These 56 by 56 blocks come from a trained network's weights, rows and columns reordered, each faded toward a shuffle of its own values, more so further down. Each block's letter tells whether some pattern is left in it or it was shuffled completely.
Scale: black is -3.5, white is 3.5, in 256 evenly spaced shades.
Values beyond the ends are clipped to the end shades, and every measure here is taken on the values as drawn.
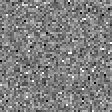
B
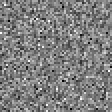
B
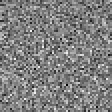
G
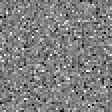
B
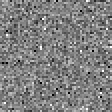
G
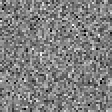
G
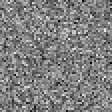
B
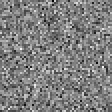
B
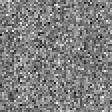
G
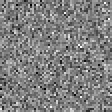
G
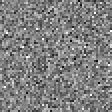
B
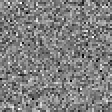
G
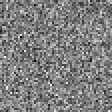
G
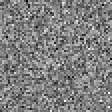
B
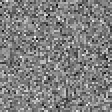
B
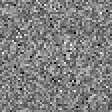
G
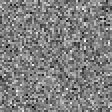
B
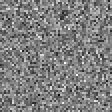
B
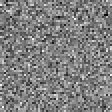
G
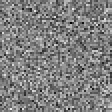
G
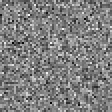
B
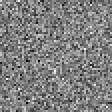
B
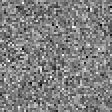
G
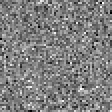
G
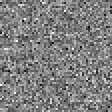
G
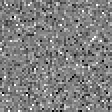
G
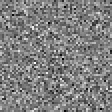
G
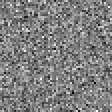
B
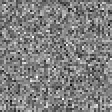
G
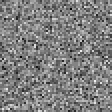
B
